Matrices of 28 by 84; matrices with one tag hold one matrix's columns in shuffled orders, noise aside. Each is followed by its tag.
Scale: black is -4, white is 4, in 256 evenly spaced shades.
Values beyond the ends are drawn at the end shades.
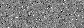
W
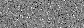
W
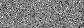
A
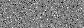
W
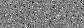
W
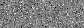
A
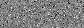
W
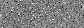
W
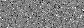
W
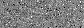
A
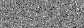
A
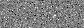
W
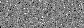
A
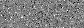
W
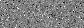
W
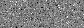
A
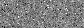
A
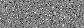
W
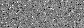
A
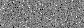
A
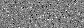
W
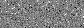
A
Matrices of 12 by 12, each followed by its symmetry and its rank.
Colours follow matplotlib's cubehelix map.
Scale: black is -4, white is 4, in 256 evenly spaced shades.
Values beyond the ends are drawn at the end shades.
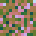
neither, full rank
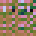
neither, rank two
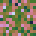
neither, full rank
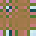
symmetric, rank one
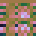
neither, rank two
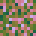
neither, full rank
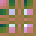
symmetric, rank one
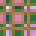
symmetric, rank one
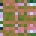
neither, rank two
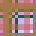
symmetric, rank one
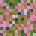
neither, full rank
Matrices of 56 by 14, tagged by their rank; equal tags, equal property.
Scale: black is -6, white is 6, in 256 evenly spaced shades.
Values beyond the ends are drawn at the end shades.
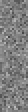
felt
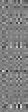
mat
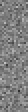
felt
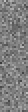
felt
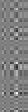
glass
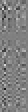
mat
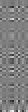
glass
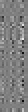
mat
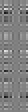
glass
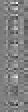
mat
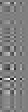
glass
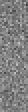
felt
